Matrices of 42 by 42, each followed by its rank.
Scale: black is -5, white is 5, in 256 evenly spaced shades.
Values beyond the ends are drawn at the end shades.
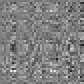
five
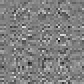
five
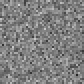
full rank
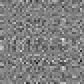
five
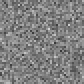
full rank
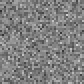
full rank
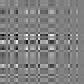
one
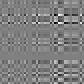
one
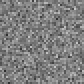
full rank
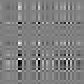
one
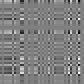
one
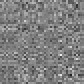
five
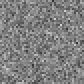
full rank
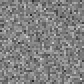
full rank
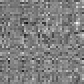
five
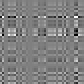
one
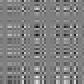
one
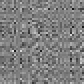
five
